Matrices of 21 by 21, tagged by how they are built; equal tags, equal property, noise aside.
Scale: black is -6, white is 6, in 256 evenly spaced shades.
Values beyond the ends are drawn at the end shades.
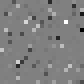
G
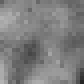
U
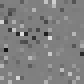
G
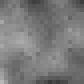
U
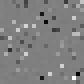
G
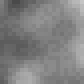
U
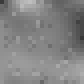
U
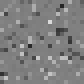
G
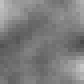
U
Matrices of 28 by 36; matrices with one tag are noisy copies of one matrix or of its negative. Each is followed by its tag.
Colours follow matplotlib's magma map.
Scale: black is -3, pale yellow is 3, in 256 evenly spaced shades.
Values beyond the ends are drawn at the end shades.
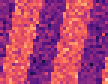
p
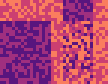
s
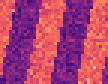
p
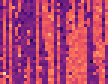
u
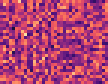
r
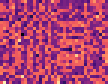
r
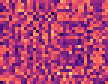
r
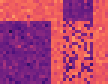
s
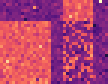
s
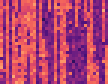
u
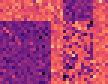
s
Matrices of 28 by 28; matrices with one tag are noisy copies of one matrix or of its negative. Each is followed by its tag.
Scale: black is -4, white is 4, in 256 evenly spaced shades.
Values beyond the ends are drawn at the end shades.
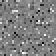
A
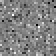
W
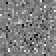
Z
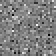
W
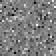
W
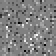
Z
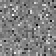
W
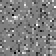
W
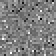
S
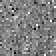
W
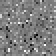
Z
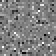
A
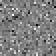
W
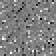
S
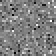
W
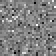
W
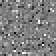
A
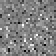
Z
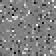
W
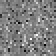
Z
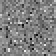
Z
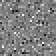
A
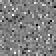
W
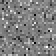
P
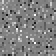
P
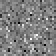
Z
